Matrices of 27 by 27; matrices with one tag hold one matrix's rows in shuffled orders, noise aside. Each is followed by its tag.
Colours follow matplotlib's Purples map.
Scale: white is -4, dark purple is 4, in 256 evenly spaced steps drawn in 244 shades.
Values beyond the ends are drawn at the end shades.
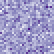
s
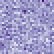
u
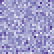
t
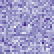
u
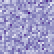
s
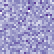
s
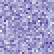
s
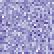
t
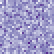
s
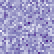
s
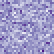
u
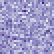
u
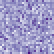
s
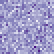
t
